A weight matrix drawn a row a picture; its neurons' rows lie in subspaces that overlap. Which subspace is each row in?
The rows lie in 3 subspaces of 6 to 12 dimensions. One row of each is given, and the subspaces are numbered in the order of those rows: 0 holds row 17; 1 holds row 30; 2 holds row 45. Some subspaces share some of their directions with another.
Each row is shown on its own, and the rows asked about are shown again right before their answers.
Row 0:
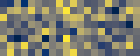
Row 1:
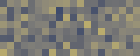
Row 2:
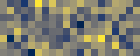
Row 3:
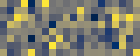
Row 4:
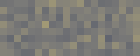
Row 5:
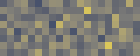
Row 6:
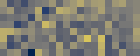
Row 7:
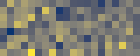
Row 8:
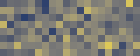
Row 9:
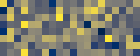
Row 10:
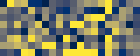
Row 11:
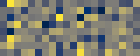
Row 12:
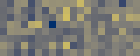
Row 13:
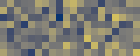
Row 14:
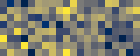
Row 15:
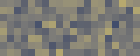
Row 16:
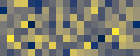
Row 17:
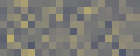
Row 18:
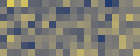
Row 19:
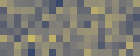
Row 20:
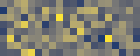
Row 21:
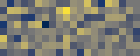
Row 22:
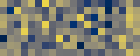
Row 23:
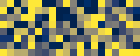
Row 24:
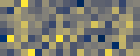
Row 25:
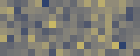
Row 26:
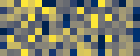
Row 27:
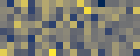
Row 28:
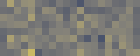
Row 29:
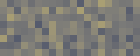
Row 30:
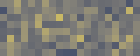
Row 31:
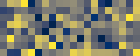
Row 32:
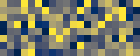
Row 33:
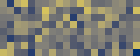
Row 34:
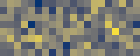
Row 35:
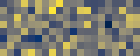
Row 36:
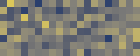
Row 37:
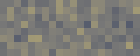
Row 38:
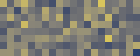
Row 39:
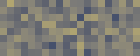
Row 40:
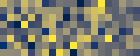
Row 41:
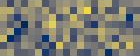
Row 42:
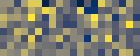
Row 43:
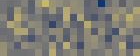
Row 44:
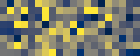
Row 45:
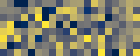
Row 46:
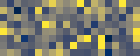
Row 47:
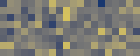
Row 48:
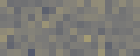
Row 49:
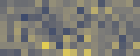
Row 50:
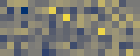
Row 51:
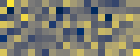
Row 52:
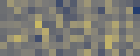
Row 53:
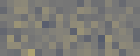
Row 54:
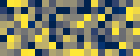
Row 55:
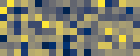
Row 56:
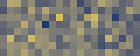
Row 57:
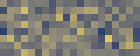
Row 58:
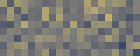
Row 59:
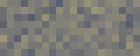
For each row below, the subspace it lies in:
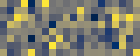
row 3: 1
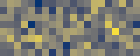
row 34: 0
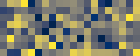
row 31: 1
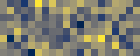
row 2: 1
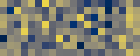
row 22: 1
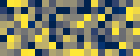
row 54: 1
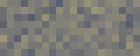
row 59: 0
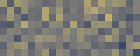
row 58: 2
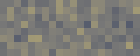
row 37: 1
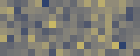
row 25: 1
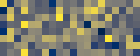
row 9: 2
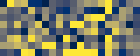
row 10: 1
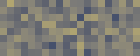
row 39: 1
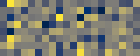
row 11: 1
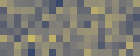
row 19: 0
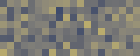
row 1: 2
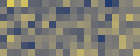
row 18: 0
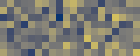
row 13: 0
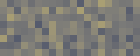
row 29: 1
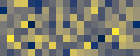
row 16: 0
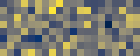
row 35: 0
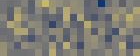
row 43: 1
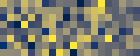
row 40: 0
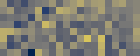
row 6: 2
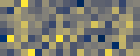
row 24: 1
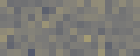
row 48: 2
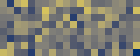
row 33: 2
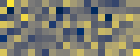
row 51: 0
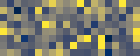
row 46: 0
